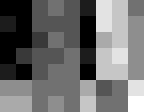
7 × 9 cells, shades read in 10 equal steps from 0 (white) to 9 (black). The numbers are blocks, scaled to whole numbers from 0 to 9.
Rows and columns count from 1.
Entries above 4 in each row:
7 6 6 6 6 5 4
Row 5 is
8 9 6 5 5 9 2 2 4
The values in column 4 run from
4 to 6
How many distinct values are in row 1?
6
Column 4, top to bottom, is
5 6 5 6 5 5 4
